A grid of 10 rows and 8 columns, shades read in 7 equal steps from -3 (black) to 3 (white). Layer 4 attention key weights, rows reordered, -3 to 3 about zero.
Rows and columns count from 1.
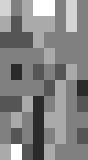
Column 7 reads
2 2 0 0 1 0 0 0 0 0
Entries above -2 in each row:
8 8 8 8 7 7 7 7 7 7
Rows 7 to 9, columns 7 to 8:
0 -1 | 0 0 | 0 -1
